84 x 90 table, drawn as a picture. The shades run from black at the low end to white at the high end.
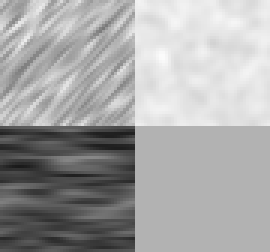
It is made of 2 by 2 panels. Panel 1,1: high, slanting up to the right. Panel 1,2: very high, blotchy, faint in contrast. Panel 2,1: low, streaked across. Panel 2,2: high, flat.
